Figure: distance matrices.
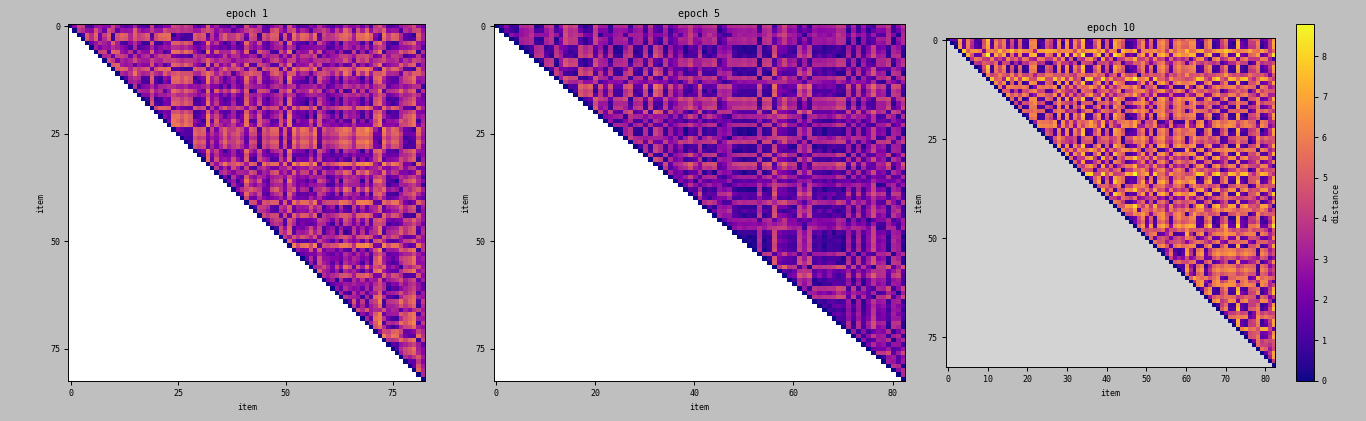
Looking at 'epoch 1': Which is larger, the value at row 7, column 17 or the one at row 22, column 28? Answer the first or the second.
the second
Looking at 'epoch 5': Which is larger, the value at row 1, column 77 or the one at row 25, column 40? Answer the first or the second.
the first
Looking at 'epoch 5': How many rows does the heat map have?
83
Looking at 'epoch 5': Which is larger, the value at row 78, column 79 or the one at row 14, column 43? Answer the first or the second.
the first
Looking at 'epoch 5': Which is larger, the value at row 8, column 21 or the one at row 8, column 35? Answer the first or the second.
the first
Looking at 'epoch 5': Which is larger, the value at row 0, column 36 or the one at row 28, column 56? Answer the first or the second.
the second
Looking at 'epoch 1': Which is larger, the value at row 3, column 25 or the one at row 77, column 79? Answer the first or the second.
the second
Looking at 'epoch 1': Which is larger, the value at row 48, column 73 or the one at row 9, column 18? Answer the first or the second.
the second
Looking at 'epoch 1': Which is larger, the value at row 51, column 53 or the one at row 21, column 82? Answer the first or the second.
the first
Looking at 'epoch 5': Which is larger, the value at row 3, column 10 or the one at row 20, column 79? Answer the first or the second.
the first
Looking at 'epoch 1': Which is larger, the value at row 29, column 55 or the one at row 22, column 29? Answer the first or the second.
the second
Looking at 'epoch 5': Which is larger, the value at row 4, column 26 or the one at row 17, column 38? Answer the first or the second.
the second
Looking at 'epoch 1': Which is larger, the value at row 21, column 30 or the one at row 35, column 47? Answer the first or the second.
the second
